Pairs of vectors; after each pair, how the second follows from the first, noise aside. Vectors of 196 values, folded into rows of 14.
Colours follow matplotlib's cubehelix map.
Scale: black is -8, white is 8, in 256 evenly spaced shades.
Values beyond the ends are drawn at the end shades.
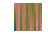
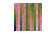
scaled up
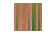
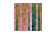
scaled up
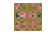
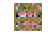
scaled up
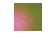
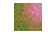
reversed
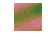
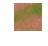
shrunk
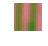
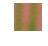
shrunk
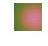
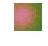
reversed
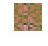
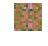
reversed
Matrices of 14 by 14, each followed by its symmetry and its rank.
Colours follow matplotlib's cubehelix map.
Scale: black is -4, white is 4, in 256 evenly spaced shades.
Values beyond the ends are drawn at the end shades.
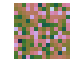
antisymmetric, full rank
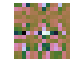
neither, rank two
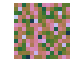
neither, full rank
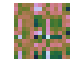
neither, rank two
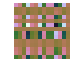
neither, rank one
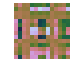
antisymmetric, rank two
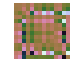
antisymmetric, rank two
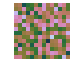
antisymmetric, full rank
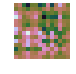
antisymmetric, rank two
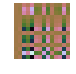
neither, rank one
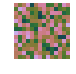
neither, full rank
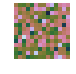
antisymmetric, full rank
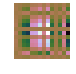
neither, rank one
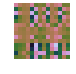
neither, rank two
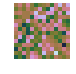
antisymmetric, full rank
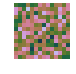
neither, full rank
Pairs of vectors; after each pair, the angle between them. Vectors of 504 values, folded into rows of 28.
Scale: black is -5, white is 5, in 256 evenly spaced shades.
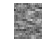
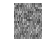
partly opposed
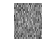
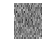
nearly opposite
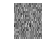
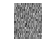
partly opposed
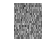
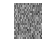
partly opposed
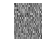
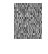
nearly opposite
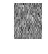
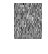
nearly parallel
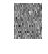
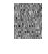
nearly parallel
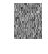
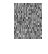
orthogonal
